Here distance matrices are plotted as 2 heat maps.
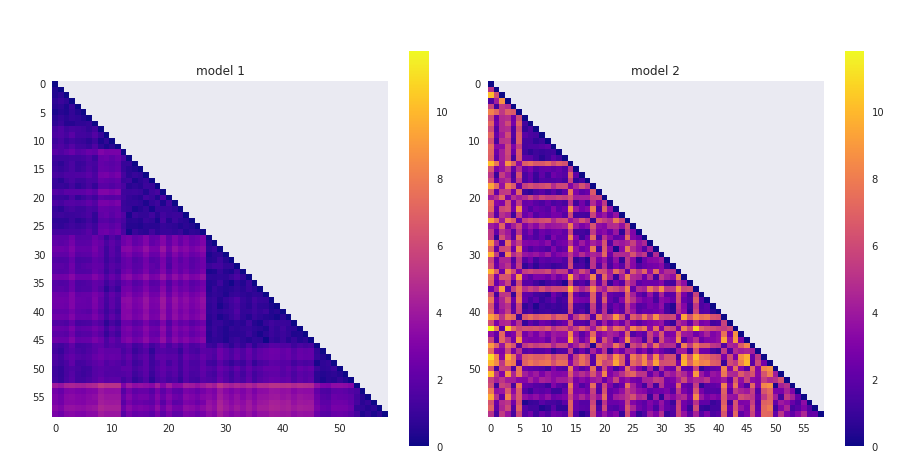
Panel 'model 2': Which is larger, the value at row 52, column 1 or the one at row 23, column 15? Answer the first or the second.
the first
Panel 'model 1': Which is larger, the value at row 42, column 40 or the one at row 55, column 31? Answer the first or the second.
the second
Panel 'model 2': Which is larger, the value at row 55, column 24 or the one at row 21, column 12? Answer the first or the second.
the first
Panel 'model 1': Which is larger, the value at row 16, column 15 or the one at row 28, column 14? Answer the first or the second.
the second
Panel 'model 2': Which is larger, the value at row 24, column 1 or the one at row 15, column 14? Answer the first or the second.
the first
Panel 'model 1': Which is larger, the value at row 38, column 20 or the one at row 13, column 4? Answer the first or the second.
the first
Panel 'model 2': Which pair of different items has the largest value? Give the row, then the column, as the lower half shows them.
43, 0
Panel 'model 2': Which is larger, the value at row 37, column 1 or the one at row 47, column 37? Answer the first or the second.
the second
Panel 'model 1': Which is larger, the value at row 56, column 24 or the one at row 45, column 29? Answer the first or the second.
the first
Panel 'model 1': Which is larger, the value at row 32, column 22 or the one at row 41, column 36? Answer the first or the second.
the first
